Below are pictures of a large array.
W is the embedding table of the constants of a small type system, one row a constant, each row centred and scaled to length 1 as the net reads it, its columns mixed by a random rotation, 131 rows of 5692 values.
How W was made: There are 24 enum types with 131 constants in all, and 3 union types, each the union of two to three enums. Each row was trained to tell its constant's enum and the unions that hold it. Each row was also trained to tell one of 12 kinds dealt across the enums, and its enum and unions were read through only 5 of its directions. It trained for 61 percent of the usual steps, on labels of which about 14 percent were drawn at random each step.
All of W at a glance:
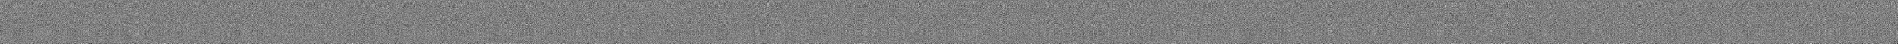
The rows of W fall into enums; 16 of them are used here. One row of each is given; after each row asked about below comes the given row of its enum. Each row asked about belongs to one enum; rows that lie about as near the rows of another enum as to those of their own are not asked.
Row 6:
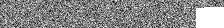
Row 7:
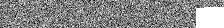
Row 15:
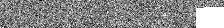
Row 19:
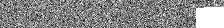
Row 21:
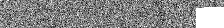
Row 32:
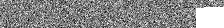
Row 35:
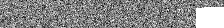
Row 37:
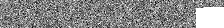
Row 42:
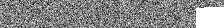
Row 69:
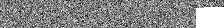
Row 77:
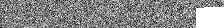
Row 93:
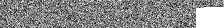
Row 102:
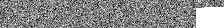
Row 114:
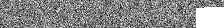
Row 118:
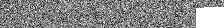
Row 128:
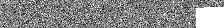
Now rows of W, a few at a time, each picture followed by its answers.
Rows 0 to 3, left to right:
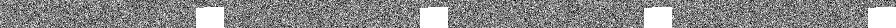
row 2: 118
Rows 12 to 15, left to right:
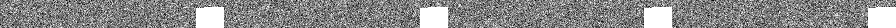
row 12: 6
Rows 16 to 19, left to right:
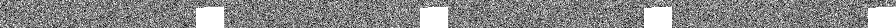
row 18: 32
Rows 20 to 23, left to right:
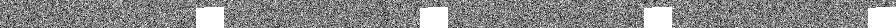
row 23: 42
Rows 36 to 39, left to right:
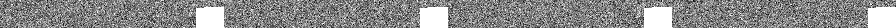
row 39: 69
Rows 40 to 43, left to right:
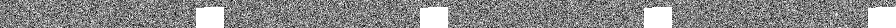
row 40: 102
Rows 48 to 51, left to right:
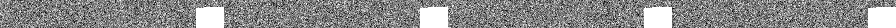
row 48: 32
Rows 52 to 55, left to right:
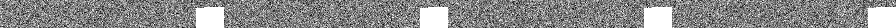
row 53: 6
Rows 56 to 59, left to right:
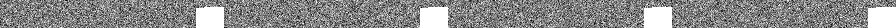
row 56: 118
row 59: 6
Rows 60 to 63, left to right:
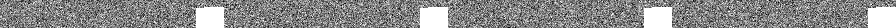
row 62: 15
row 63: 69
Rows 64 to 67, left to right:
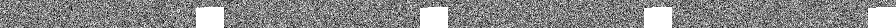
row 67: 15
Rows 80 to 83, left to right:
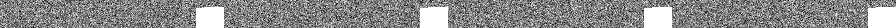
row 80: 6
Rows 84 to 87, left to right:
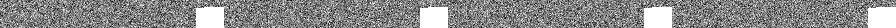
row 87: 42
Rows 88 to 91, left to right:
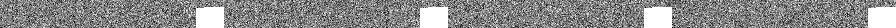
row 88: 77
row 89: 21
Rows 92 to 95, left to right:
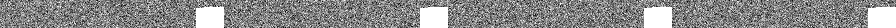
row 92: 102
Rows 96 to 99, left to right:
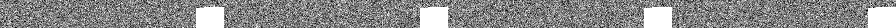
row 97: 19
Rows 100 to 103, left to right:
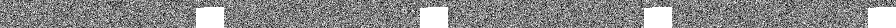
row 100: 102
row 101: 21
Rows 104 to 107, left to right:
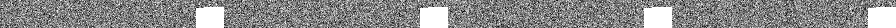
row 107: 21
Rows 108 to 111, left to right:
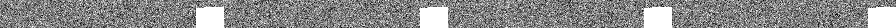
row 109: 15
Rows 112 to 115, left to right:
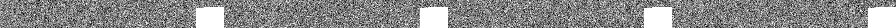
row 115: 21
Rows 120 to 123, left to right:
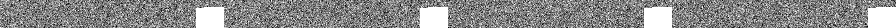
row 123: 15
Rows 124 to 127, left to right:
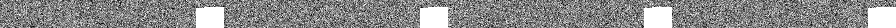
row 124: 69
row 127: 102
